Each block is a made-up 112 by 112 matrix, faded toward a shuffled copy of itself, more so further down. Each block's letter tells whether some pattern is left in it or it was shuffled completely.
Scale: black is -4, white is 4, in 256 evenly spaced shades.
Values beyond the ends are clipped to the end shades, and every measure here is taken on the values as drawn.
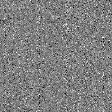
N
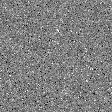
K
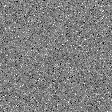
K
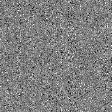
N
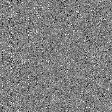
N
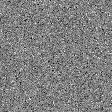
K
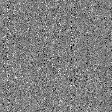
N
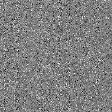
N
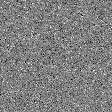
K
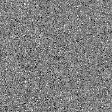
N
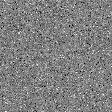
K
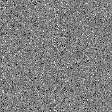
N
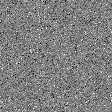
K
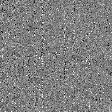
N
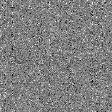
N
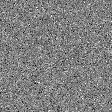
K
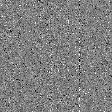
N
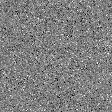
K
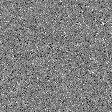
K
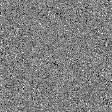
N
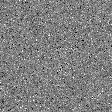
K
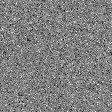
K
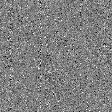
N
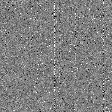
N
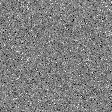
K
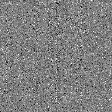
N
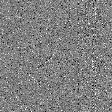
N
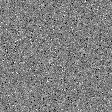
K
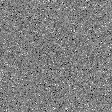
K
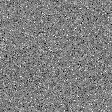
K
